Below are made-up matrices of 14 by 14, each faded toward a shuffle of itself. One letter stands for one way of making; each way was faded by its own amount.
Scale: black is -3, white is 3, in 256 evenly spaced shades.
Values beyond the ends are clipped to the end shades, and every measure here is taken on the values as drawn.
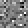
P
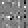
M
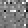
M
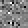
P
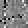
P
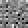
P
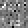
P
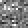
P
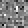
P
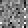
P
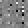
M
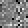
P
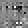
M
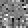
P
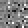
P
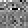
M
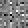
M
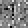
P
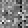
P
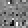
M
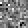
P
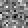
P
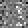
P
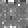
M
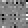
M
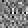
P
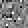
P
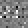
M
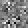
P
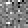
P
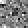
P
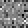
P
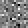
P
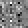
M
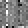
M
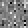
P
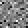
P
